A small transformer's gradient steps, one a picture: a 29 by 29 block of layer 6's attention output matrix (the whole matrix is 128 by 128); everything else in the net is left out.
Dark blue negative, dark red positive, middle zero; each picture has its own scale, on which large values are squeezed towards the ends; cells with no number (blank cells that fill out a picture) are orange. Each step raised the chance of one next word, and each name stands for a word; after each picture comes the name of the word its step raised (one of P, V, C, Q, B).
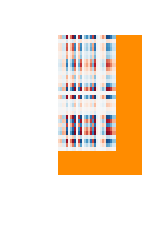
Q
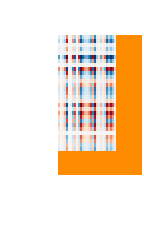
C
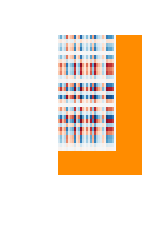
Q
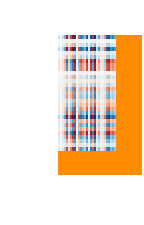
Q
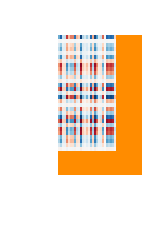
Q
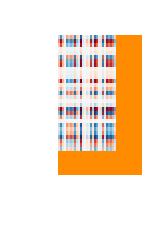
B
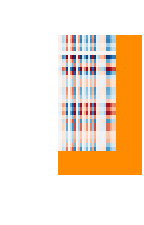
C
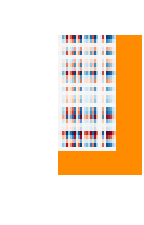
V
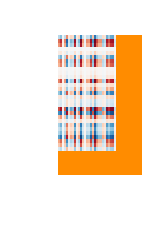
B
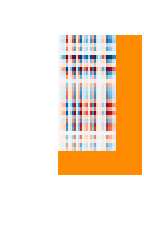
C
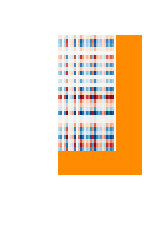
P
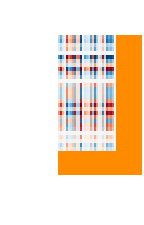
C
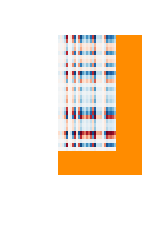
V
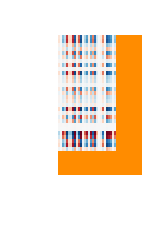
V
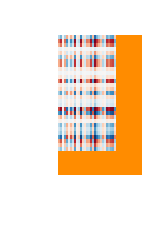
B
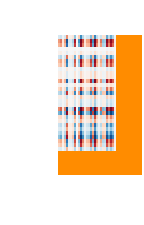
B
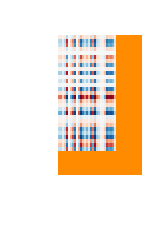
P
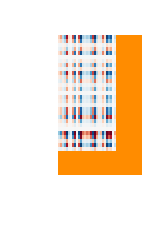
V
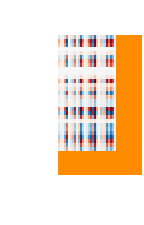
B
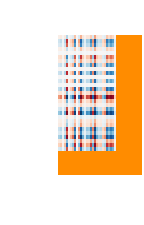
P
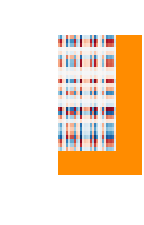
B
